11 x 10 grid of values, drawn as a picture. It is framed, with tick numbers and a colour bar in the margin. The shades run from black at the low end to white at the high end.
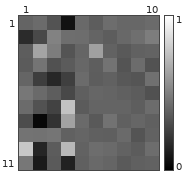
A vertical seam about 40% of the way across splits the table, and the right part is calmer. The bottom left is the roughest part. Overall the values sit about 40% of the way up the scale. There is no overall slope.
